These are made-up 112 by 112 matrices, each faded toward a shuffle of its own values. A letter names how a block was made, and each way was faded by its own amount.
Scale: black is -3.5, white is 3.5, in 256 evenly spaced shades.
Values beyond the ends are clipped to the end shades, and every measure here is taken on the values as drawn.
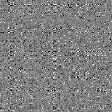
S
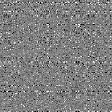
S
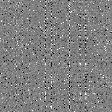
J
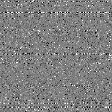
S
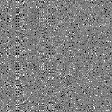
J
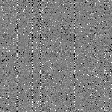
J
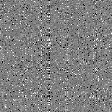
J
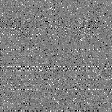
S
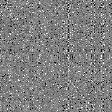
J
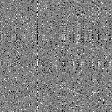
J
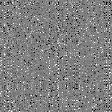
J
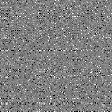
S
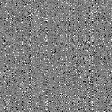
J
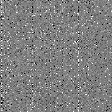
J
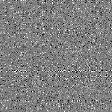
S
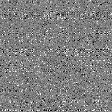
S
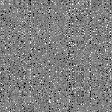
J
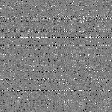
S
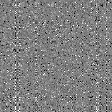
J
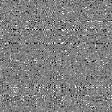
S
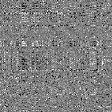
S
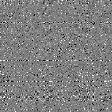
S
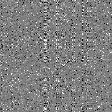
J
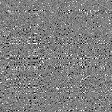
S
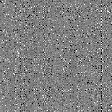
J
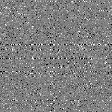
S
